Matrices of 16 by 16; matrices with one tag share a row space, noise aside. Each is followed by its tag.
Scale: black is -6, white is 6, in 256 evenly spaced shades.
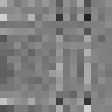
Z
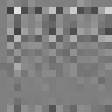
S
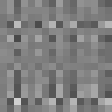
S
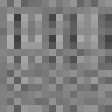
S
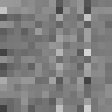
Z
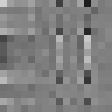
Z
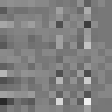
Z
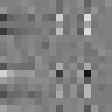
Z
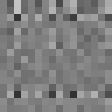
S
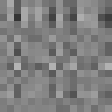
S
